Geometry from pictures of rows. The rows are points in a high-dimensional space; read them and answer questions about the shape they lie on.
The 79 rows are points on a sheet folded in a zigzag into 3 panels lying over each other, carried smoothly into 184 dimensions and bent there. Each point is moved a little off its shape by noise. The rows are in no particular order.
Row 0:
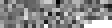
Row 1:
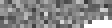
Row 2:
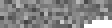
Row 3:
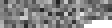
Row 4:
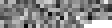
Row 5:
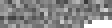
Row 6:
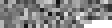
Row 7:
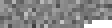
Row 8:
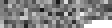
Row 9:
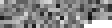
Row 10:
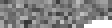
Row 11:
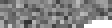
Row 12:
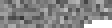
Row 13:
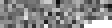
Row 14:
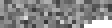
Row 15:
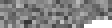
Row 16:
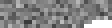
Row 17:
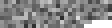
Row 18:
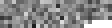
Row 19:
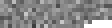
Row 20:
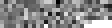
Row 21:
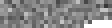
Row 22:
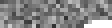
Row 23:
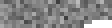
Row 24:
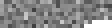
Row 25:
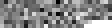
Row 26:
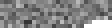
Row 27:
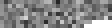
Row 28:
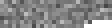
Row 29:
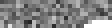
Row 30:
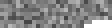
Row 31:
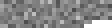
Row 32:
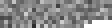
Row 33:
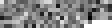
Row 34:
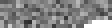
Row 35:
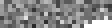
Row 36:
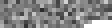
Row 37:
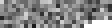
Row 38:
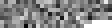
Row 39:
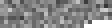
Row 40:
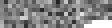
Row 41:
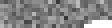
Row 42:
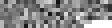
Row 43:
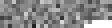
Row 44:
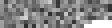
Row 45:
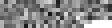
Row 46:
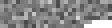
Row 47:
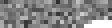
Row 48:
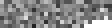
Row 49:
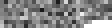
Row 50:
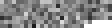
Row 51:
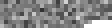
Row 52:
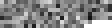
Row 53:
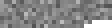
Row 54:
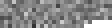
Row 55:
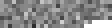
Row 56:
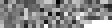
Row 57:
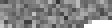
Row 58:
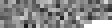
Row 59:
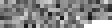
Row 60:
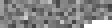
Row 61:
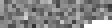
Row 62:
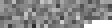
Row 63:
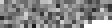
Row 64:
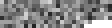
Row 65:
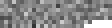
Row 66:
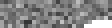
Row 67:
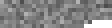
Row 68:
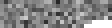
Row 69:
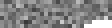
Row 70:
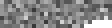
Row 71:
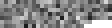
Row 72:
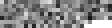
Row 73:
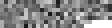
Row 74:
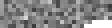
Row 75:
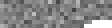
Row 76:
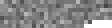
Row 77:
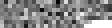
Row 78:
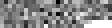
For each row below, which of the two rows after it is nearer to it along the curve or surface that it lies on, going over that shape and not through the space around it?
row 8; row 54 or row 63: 63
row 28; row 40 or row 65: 65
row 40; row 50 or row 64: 64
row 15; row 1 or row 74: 1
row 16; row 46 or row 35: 35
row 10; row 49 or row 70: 70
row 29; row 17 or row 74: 74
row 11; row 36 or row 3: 3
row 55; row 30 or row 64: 64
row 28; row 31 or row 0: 31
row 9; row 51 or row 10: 51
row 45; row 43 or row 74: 74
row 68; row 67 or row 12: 12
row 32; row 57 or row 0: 57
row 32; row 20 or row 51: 51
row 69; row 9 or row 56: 56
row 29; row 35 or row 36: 35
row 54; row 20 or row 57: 57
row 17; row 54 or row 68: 54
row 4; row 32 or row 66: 32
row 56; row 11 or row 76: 11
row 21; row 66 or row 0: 66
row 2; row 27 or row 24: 27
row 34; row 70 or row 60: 70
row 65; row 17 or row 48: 17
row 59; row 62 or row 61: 62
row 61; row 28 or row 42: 42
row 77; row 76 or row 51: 51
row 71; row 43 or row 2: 43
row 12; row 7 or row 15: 15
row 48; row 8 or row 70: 70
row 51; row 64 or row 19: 19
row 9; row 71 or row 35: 71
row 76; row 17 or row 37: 17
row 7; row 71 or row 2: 71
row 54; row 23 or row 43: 43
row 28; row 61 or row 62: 62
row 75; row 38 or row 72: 38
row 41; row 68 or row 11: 11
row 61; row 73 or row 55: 73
